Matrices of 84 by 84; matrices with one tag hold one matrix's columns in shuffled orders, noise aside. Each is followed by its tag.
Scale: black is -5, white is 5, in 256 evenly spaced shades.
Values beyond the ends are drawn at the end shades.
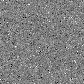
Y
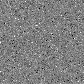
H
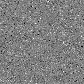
H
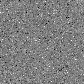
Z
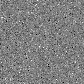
Y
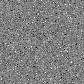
Y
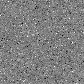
H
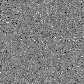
Z
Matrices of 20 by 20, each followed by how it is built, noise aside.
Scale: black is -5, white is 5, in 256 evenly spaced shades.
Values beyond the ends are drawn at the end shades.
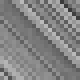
Toeplitz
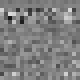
uneven rows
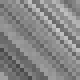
Toeplitz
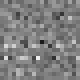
uneven rows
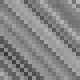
Toeplitz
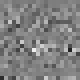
uneven rows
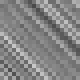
Toeplitz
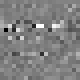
uneven rows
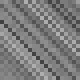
Toeplitz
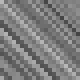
Toeplitz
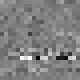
uneven rows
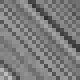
Toeplitz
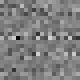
uneven rows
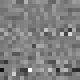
uneven rows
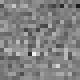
uneven rows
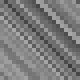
Toeplitz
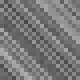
Toeplitz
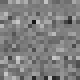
uneven rows
